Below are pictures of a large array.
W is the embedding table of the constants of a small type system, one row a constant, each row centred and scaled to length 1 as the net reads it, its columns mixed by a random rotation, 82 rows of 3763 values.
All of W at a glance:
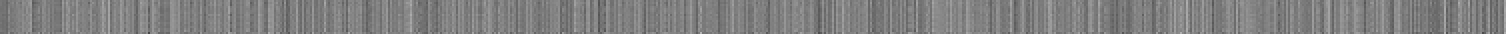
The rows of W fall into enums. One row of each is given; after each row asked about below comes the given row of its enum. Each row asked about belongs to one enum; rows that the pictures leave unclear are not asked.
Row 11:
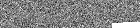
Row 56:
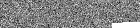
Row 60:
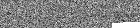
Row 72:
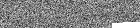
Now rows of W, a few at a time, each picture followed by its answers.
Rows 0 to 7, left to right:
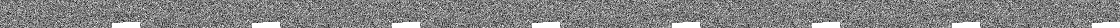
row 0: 60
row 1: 11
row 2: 56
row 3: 11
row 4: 72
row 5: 56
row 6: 72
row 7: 56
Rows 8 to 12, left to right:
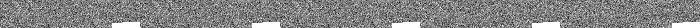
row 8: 56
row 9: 56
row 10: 56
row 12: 72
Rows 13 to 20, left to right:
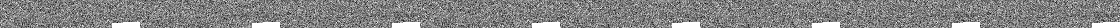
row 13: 11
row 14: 72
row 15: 60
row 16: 11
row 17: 56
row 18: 56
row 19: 60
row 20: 60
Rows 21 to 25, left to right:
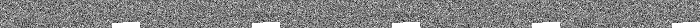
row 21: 11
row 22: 60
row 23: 60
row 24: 56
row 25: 11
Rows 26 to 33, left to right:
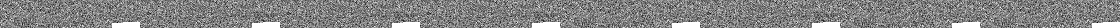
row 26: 11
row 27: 60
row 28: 60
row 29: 60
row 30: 11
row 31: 60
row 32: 11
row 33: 11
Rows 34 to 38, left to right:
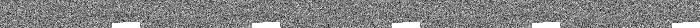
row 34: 60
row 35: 72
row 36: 56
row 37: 72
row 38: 11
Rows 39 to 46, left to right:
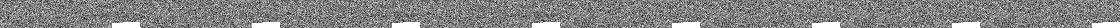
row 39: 72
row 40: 56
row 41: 60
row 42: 60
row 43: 11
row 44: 11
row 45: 11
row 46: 11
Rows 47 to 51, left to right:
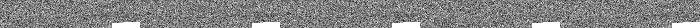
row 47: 72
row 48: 60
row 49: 60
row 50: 11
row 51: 72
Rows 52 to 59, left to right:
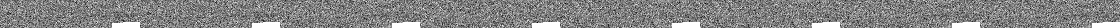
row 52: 60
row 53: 60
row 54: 72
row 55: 11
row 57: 56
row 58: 72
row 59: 72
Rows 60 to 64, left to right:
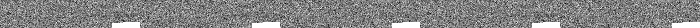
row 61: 72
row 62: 56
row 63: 60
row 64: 56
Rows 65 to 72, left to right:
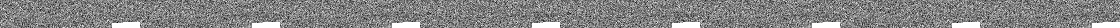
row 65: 11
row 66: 72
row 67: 72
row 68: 60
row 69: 60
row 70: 72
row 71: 11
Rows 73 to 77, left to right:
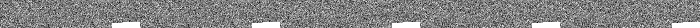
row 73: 56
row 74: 56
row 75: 72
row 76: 11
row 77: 11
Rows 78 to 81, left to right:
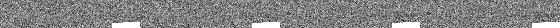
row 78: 11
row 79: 56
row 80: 60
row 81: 60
